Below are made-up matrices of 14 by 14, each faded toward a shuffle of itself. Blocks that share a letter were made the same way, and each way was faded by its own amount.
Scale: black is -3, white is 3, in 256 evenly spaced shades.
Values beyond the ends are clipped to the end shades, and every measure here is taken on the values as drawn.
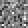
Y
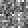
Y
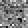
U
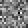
Y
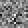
Y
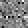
U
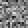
Y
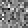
Y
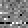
U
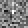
Y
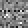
U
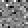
U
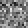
Y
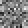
Y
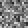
Y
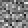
Y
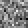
Y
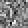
Y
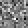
U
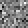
Y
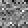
U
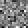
Y
